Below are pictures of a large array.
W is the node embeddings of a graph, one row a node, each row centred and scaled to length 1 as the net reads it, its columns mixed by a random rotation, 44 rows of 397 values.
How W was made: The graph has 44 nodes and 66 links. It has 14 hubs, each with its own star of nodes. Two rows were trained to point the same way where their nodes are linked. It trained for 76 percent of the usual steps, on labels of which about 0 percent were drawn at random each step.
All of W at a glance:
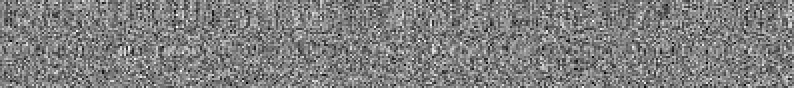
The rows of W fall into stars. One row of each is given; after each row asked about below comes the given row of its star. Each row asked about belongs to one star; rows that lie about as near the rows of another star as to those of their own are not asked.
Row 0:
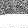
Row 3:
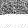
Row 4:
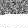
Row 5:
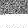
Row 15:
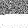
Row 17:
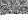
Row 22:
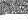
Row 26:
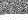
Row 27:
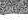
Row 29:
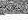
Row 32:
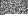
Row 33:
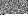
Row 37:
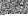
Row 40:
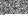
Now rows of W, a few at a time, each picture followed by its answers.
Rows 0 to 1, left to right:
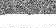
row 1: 22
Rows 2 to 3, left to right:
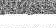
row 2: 4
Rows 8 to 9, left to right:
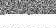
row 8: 33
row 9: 3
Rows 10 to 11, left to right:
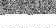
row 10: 0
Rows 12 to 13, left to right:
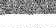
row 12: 0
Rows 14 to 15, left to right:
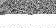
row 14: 29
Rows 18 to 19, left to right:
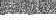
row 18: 32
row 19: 15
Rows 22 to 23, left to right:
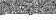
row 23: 27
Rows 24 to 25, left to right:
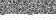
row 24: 27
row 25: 37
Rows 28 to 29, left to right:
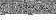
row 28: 5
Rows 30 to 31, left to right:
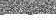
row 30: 15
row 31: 29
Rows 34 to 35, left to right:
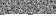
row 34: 15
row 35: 22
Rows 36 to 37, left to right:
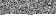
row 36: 17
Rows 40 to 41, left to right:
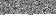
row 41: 5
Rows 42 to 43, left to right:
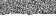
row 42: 29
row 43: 3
